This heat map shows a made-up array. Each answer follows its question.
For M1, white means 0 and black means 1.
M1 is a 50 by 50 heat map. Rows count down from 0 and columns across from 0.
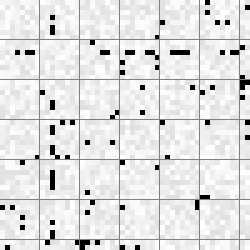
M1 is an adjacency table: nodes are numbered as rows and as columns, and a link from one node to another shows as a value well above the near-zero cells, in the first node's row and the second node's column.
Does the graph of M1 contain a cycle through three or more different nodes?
no
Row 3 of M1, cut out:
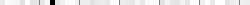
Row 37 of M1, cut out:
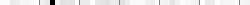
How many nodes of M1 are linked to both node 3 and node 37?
1
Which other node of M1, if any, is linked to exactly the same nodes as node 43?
node 45
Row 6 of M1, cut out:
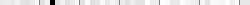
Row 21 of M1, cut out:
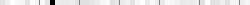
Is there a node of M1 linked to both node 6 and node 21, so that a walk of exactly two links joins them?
yes
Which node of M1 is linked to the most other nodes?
node 10
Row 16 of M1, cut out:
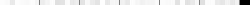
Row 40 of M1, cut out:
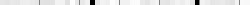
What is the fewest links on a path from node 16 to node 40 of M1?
5
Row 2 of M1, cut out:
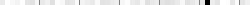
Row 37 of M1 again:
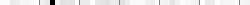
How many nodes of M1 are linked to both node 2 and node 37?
0
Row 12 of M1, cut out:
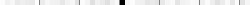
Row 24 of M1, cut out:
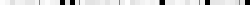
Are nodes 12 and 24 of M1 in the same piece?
yes
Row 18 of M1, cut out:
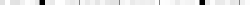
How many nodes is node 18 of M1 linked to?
2
